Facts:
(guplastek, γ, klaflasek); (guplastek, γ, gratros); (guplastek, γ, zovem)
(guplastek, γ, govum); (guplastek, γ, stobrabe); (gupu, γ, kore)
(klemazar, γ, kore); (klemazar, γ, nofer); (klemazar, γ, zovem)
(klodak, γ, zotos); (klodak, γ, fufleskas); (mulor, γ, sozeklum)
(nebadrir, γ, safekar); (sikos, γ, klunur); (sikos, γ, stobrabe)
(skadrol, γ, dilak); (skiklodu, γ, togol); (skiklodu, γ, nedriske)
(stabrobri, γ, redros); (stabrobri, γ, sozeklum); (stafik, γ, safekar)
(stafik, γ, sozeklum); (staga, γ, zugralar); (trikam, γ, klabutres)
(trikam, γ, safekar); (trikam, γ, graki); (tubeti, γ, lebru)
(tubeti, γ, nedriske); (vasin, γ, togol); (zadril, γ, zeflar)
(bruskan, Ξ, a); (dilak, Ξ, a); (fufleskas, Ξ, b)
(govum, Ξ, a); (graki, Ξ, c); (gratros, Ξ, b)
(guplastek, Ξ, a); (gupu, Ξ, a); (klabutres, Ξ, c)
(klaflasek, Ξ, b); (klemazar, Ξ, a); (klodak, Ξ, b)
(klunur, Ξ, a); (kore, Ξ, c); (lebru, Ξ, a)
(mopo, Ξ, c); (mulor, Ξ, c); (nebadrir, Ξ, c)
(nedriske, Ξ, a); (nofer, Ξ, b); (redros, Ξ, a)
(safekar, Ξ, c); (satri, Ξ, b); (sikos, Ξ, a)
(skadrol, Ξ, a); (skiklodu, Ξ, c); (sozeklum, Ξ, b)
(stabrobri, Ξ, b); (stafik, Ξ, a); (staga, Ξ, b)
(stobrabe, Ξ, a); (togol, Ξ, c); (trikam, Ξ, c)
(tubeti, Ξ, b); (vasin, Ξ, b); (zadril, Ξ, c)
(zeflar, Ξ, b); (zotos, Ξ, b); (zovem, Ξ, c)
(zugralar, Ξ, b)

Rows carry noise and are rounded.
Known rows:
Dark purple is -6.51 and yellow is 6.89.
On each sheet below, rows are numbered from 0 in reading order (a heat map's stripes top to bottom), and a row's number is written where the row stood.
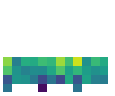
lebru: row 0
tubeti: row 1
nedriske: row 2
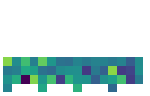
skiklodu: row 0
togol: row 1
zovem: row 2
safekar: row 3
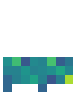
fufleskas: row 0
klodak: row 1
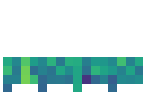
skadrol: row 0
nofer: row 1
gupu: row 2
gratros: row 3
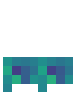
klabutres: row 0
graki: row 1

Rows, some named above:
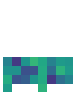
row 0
mulor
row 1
klemazar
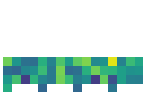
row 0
togol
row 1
skadrol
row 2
vasin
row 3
nedriske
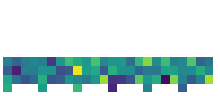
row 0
kore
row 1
mulor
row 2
sikos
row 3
staga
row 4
skiklodu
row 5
klodak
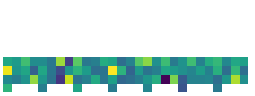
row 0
sikos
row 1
zadril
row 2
redros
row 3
stafik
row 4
skiklodu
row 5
satri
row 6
dilak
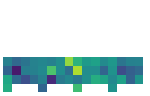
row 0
kore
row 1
stabrobri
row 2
stobrabe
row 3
mopo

